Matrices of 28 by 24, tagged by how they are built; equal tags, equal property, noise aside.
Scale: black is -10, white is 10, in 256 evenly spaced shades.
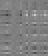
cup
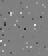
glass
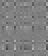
cup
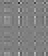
cup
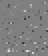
glass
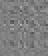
cup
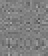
cup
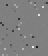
glass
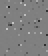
glass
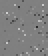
glass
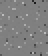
glass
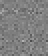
cup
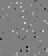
glass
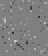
glass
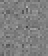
cup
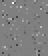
glass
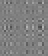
cup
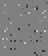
glass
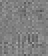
cup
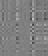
cup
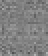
cup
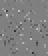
glass
